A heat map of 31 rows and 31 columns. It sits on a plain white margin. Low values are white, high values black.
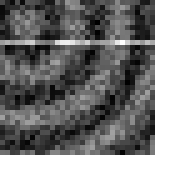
Odd lines: row 9. Rings: centred on the top left. Mirror symmetry: none. Average level on the scale: 70%. Slope: none.
